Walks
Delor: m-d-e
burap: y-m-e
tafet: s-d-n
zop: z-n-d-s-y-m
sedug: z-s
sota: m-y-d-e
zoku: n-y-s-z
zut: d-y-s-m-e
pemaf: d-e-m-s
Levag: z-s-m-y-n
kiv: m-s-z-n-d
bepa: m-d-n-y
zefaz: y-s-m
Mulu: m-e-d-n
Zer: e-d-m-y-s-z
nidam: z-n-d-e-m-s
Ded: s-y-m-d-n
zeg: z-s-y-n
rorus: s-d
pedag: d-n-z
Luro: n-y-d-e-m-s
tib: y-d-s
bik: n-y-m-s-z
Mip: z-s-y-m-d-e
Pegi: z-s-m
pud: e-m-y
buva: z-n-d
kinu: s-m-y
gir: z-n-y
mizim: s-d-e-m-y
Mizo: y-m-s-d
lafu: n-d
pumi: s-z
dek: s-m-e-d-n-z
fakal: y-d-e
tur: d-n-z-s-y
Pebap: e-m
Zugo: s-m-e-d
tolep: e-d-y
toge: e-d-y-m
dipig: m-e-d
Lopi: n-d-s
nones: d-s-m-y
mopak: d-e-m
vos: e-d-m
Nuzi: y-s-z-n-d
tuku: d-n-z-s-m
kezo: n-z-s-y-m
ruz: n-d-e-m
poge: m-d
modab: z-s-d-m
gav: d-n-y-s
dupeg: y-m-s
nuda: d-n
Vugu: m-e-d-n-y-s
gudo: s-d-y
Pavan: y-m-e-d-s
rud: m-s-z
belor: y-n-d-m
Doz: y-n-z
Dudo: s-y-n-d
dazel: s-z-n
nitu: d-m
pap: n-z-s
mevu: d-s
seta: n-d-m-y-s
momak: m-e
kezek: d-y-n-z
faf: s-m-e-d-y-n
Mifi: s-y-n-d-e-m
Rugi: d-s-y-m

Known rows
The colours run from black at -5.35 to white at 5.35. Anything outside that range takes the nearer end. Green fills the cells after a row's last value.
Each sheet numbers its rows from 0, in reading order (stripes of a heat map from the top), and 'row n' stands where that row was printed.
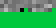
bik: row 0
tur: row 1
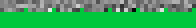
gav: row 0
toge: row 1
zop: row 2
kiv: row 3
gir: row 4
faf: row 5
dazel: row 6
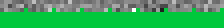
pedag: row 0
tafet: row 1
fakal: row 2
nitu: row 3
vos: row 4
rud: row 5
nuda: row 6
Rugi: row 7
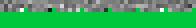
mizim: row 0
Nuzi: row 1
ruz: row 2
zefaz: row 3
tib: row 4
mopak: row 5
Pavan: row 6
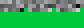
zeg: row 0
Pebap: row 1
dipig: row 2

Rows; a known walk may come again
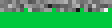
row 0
Mizo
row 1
momak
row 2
zeg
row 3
Zugo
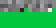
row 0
Levag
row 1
tolep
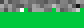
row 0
pemaf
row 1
seta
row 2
dipig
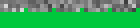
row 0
ruz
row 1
bepa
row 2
gudo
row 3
Lopi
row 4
sedug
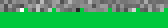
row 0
mizim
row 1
zut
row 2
zefaz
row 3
nuda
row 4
dek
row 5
mevu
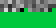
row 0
gir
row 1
rud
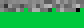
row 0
kinu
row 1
kezek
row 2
zoku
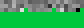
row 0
toge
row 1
Vugu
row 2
Doz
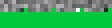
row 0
belor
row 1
Mip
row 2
mopak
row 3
dupeg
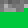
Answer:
Luro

